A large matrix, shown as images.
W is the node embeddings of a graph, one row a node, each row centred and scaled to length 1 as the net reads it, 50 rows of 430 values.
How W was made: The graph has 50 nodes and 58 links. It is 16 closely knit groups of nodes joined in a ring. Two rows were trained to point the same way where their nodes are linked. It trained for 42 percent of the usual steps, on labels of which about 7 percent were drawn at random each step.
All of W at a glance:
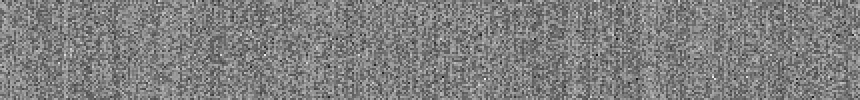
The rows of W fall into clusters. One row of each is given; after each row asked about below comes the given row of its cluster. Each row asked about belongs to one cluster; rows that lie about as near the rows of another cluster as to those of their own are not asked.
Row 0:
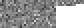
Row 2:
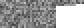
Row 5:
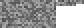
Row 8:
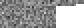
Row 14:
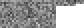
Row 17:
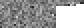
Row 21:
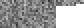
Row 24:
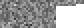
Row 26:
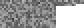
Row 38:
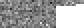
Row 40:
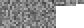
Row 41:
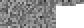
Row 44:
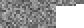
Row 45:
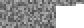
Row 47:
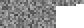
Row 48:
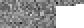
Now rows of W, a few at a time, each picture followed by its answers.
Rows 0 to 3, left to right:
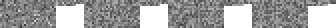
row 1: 8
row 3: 40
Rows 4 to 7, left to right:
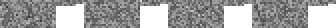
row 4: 14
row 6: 47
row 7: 5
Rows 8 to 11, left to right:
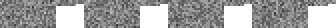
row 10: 5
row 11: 21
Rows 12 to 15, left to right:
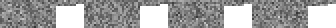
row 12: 44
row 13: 24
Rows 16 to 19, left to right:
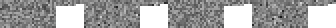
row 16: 48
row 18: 2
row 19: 0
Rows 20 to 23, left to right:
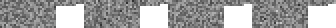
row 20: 24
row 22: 45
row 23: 47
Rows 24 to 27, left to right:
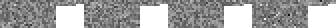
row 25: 45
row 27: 17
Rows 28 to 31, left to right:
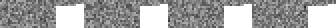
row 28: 41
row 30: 0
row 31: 2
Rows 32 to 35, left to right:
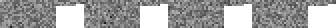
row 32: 40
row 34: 38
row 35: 24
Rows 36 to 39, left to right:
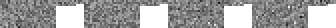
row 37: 45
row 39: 38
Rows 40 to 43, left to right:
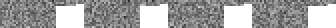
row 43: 26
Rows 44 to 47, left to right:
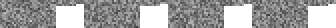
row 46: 26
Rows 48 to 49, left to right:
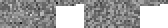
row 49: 17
